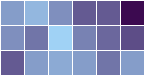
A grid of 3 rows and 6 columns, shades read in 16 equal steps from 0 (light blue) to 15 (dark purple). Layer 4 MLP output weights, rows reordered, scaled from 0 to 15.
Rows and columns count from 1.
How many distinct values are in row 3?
4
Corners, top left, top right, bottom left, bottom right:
4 15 9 4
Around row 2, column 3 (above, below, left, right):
5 3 7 6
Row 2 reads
5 7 0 6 8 10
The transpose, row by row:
4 5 9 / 2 7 4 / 5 0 3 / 9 6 4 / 9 8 7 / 15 10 4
